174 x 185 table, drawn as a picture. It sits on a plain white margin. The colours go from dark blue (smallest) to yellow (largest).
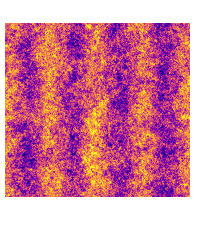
Odd rows or columns: none. Stripes: upright, repeating 4 times. Seam: none. Slope: none. Histogram: bell-shaped. Average level on the scale: 50%.
